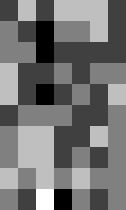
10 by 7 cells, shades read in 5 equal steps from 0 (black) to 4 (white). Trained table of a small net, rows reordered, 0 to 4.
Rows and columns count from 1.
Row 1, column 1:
1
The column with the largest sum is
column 1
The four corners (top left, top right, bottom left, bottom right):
1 1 2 2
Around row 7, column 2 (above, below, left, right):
2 3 2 3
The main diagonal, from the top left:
1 1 0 2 2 1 2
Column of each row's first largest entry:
2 6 1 1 1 2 2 2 1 3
